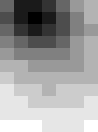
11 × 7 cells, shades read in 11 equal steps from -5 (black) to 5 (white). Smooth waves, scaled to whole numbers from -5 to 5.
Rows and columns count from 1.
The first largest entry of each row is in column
7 7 7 7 7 1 1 1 1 1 1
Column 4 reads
-3 -4 -3 -2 0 1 2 2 3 4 4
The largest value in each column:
5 5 5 4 4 4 5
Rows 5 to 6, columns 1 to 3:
1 0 0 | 2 2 1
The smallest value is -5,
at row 2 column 3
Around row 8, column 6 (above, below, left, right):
2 3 3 3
